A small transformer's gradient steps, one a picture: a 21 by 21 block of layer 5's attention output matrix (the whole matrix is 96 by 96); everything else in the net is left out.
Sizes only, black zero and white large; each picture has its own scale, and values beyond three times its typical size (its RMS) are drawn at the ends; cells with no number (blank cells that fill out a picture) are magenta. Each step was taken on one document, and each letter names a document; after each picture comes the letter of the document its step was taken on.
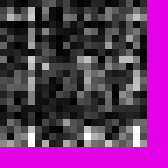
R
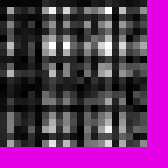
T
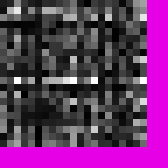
R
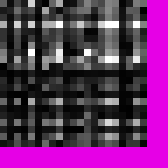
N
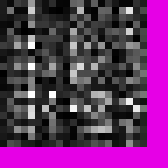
R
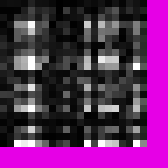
R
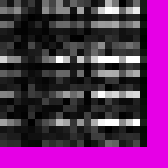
N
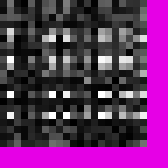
T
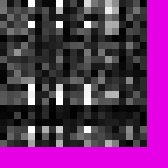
N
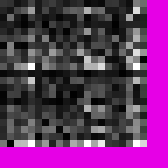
R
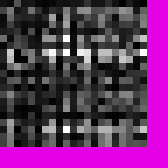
T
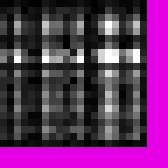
N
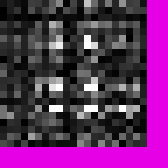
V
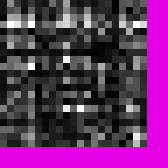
R
